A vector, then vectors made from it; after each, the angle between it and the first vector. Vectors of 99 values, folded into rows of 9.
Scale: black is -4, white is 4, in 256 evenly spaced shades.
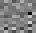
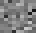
partly aligned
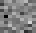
partly aligned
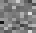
partly opposed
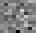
orthogonal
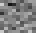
partly opposed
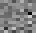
nearly parallel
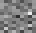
nearly opposite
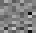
nearly parallel
